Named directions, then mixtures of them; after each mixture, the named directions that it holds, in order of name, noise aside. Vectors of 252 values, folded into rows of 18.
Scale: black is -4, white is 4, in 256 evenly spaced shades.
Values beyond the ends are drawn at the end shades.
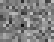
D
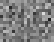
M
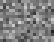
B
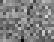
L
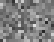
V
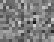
B, M, V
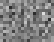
M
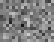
D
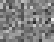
B, M, V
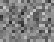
B, D, M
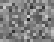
B, L, M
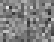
B, D, M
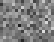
D, L, V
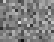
B, D, L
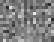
B, M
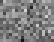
L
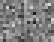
B, M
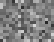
V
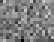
L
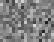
M, V
